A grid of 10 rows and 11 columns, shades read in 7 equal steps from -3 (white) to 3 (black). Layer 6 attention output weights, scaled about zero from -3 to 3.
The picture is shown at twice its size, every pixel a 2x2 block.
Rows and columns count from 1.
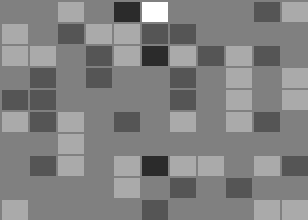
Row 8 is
0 1 -1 0 -1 2 -1 -1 0 -1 1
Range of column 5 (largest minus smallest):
3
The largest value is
2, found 3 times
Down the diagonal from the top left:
0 0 0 1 0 0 0 -1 1 -1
